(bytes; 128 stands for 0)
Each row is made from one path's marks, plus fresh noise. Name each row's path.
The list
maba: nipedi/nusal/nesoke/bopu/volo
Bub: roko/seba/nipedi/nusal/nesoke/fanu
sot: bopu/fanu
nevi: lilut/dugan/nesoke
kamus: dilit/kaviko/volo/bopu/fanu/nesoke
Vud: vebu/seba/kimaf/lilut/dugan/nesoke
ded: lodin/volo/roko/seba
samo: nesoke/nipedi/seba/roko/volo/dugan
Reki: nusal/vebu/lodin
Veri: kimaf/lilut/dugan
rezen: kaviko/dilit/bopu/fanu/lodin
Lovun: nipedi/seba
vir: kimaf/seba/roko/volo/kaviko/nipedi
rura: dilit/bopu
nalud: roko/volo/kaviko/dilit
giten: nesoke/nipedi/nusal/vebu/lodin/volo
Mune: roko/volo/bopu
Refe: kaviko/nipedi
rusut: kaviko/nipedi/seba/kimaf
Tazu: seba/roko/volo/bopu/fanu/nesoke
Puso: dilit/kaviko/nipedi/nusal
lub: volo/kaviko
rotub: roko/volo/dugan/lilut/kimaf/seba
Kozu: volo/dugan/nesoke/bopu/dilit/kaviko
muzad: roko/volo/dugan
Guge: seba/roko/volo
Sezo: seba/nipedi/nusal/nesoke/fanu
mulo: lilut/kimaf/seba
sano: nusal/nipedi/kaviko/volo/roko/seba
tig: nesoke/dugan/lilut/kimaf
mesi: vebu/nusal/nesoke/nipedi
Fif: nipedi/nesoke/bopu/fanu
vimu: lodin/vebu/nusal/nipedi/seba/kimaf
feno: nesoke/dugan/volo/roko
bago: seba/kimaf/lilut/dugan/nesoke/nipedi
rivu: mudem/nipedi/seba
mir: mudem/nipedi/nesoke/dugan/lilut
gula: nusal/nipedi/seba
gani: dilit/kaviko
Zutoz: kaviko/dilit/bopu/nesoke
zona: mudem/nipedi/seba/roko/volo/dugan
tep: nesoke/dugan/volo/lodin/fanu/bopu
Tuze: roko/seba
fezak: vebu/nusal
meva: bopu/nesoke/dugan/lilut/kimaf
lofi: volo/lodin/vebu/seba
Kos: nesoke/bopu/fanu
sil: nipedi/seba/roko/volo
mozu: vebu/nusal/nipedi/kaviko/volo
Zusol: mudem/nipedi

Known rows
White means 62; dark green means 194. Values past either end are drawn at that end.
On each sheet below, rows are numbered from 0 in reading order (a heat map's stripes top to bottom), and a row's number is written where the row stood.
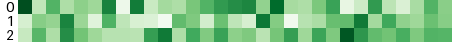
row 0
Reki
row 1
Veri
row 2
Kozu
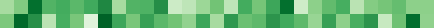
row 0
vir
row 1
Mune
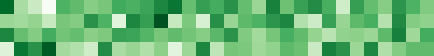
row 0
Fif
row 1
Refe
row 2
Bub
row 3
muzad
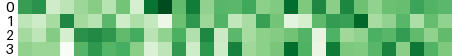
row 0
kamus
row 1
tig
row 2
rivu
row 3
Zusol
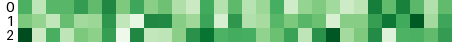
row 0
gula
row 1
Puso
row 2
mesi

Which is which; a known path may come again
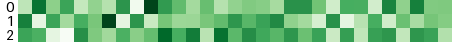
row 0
nalud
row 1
vimu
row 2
sot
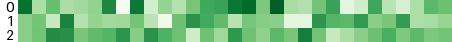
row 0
Reki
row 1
nevi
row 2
sano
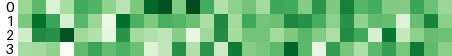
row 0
Zutoz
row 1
Mune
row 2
muzad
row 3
Zusol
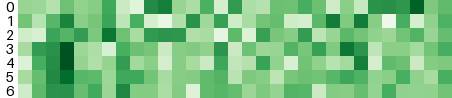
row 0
Puso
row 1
Vud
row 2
rusut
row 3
feno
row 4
rotub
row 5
samo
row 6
zona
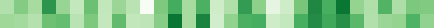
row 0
tig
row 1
meva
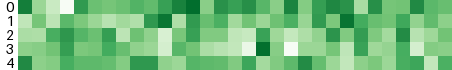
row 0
Fif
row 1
Kozu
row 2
bago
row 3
mulo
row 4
Bub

